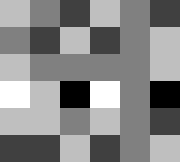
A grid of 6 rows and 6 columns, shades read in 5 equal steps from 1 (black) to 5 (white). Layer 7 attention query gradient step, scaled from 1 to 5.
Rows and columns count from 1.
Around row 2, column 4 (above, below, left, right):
4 3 4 3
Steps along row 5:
same down up down down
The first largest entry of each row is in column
1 3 1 1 1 3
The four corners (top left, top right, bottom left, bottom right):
4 2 2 4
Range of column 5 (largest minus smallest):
0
